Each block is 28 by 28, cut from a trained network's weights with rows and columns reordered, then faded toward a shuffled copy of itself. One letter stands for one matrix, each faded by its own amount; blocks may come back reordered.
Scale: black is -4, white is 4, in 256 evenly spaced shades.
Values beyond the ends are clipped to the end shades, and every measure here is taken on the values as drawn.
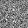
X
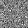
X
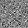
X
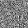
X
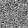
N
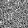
X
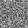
N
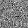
X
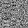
N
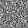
N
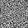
N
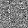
X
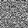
N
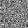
N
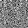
X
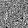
X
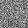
N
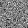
X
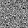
N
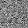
N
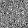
X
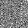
X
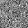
X
